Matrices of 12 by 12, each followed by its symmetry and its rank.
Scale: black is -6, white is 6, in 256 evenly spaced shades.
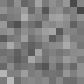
antisymmetric, full rank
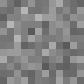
symmetric, full rank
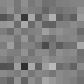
neither, rank two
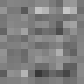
neither, rank two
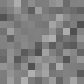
antisymmetric, full rank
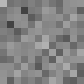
symmetric, full rank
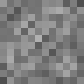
symmetric, full rank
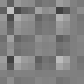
symmetric, rank one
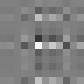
neither, rank one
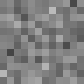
antisymmetric, full rank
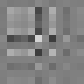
symmetric, rank one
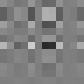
neither, rank one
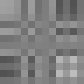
symmetric, rank one
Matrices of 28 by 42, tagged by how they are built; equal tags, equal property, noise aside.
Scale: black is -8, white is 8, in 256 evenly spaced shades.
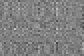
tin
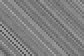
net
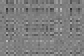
tin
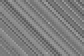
net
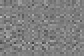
tin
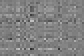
tin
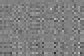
tin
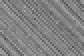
net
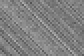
net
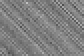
net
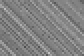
net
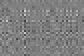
tin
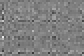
tin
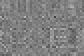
tin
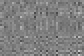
tin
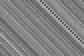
net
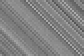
net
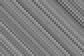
net
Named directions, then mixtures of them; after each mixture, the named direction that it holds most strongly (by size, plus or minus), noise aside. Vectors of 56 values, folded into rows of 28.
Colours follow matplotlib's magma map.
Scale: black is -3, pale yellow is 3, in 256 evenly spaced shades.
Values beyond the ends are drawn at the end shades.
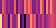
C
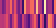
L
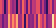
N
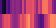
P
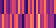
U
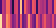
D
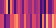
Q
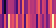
N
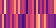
U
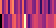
D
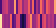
C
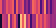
C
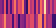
U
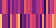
C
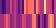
L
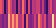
N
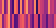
U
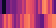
P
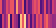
C
